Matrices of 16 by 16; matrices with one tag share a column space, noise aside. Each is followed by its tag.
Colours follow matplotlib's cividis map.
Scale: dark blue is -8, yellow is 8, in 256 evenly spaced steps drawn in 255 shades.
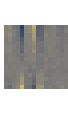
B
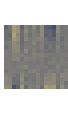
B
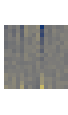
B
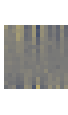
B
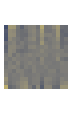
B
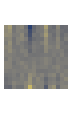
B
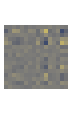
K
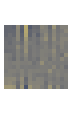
B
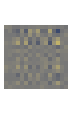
K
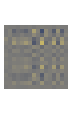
K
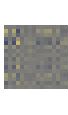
K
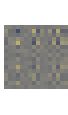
K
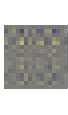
K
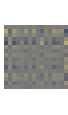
K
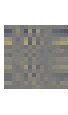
K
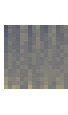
B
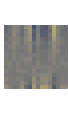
B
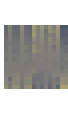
B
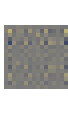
K
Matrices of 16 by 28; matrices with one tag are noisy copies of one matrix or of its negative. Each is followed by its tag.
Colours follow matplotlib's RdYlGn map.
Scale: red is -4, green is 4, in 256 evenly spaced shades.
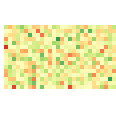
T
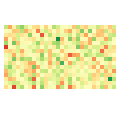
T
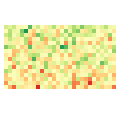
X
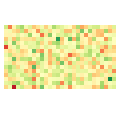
T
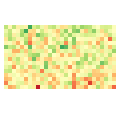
X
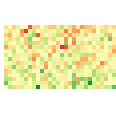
X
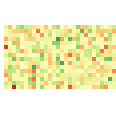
T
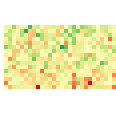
X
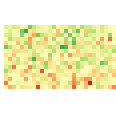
X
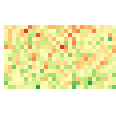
X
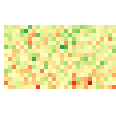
X
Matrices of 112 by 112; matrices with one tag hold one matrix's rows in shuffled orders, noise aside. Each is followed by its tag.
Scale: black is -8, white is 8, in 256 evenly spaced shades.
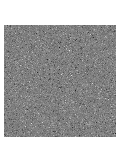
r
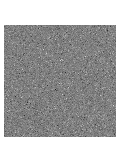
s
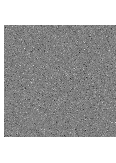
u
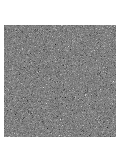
s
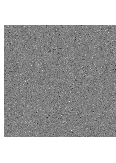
r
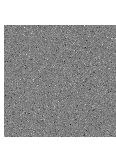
u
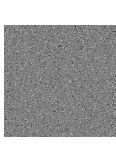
r
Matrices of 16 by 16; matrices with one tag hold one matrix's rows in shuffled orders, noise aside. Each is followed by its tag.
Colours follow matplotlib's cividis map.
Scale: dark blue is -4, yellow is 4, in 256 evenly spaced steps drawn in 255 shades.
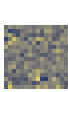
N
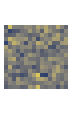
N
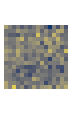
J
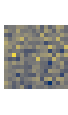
J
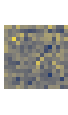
J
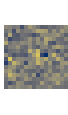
N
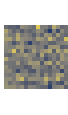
J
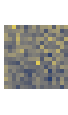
J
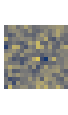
N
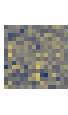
N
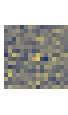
N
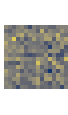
J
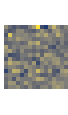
N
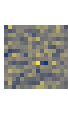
N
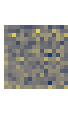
J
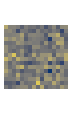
J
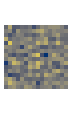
N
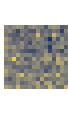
J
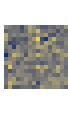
N
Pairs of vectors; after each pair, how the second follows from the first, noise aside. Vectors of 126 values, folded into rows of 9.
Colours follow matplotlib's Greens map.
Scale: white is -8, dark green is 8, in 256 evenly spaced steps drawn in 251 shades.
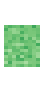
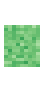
sign-scrambled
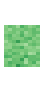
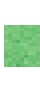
shrunk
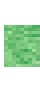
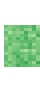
sign-scrambled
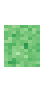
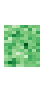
scaled up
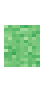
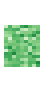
scaled up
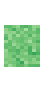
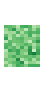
scaled up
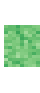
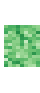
scaled up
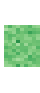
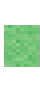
shrunk
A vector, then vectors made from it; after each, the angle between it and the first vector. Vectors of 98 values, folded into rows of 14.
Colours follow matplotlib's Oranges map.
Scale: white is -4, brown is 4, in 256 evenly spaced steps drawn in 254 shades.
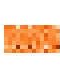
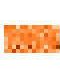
nearly parallel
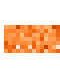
nearly opposite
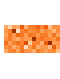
orthogonal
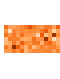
orthogonal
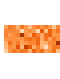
partly aligned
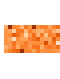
orthogonal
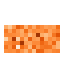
partly opposed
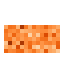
partly aligned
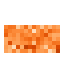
partly aligned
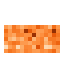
orthogonal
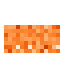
nearly opposite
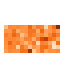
partly opposed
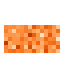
partly aligned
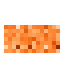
nearly parallel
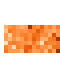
orthogonal
